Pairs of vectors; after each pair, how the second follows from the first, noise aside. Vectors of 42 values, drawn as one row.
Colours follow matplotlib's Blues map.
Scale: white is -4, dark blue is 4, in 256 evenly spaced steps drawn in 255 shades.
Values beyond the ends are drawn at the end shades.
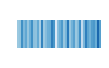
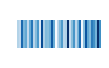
scaled up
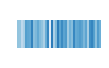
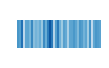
sign-scrambled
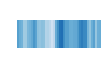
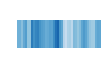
reversed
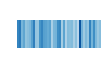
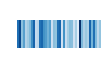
scaled up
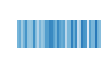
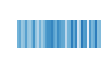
copied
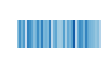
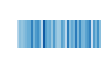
reversed
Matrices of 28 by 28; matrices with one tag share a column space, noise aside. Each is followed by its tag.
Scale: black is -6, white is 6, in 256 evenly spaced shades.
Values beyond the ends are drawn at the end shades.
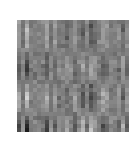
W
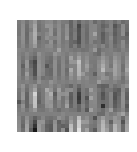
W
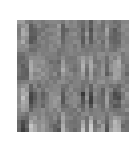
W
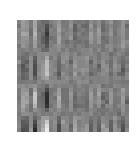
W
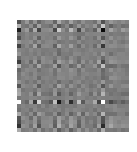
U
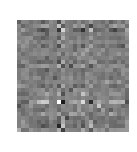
U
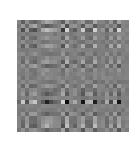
U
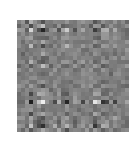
U
